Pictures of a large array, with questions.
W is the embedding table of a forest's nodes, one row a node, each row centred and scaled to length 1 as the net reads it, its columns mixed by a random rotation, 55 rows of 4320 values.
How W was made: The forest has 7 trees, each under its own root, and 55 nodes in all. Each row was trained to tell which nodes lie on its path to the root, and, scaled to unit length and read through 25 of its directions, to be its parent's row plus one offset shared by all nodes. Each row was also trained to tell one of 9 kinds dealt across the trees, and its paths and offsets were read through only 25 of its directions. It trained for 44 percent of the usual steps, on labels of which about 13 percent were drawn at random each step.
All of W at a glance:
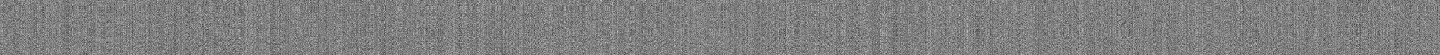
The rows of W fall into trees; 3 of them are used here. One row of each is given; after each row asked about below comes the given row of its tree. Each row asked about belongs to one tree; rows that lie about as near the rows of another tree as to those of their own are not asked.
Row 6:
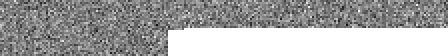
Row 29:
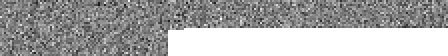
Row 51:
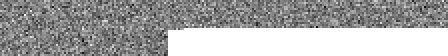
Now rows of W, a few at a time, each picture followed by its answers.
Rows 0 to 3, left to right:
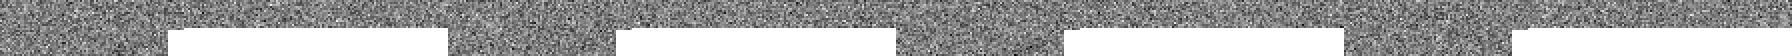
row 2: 29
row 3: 6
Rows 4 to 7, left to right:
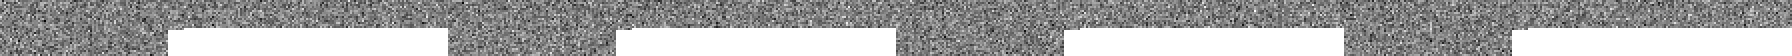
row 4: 29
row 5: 29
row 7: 6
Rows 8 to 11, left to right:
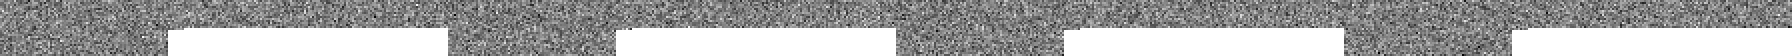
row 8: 6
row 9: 6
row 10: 6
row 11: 29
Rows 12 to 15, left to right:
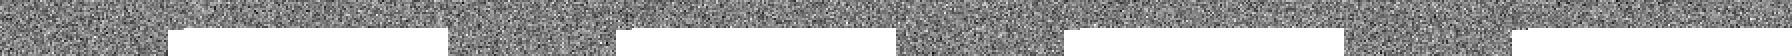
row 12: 6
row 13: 29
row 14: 51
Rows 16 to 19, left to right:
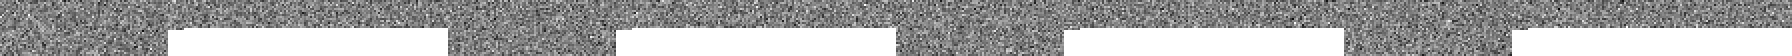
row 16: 29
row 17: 6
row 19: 29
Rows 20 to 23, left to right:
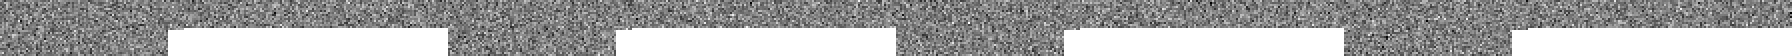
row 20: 51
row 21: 6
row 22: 6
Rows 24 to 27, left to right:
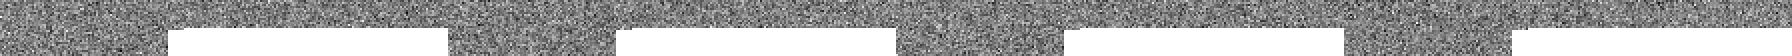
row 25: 29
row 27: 6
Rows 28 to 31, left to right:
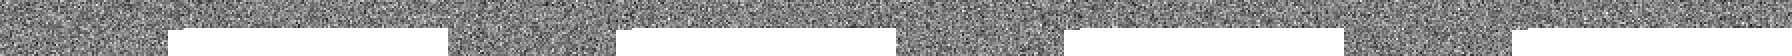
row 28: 51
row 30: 29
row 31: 29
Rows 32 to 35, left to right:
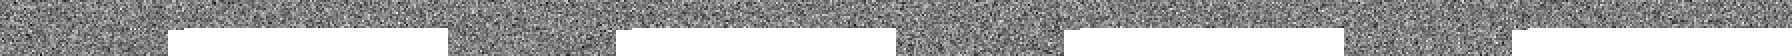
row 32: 29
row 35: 29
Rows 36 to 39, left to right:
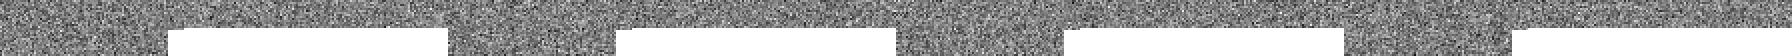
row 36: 6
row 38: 29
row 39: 51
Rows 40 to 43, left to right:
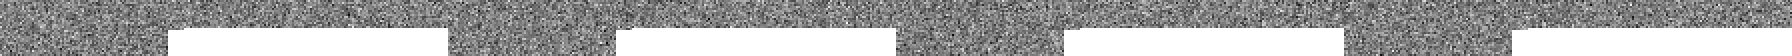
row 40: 29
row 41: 29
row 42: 6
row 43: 51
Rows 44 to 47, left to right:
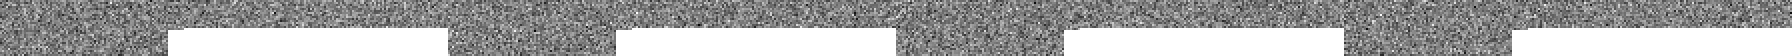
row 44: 51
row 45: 29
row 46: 29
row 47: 51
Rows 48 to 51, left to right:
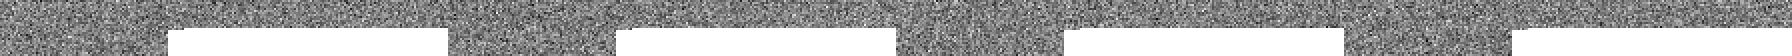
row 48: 29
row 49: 6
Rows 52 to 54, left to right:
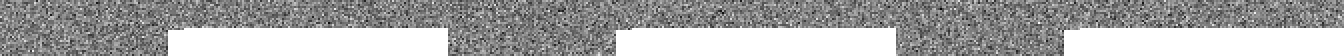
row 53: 6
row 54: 51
